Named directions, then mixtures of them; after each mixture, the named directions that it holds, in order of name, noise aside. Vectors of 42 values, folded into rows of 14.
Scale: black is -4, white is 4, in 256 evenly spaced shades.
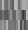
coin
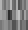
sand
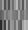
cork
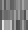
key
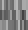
coin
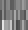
key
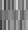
coin, cork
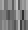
coin, sand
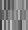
cork, key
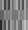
cork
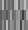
coin, cork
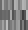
coin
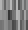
sand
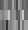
coin, sand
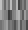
sand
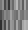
cork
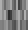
sand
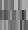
coin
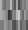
sand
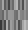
cork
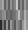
cork, sand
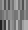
cork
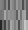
coin, cork
